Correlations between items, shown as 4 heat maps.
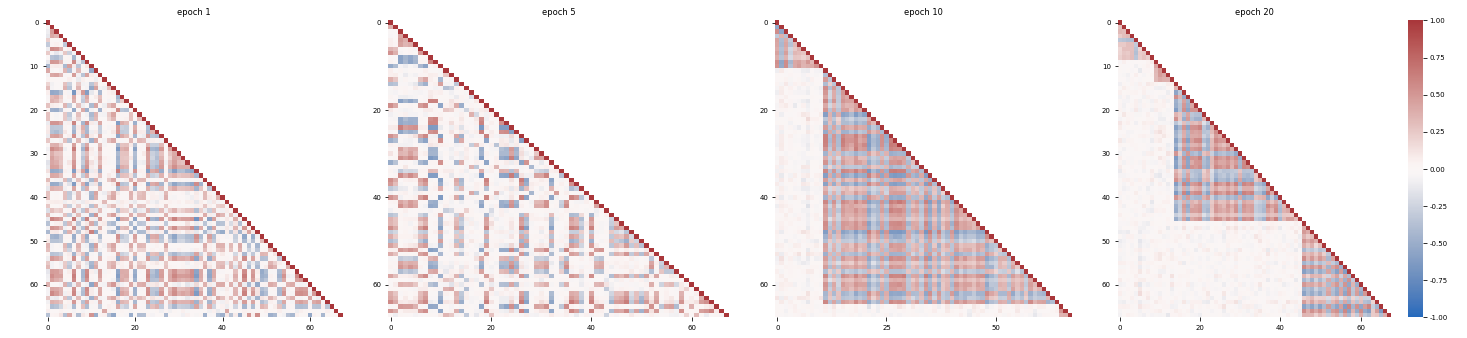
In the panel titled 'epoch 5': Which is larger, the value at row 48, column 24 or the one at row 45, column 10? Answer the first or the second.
the first
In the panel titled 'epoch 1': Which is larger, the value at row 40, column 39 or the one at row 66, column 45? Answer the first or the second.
the first
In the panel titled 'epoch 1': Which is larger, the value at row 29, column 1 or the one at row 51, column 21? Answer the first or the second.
the first
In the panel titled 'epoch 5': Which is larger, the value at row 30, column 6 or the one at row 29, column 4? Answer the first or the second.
the second
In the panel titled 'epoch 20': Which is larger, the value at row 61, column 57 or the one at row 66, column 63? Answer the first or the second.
the first
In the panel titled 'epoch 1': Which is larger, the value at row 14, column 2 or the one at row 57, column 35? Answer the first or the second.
the second
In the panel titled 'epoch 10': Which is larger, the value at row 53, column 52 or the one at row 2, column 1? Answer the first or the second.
the first
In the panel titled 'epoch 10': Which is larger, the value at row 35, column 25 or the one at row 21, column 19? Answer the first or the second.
the first
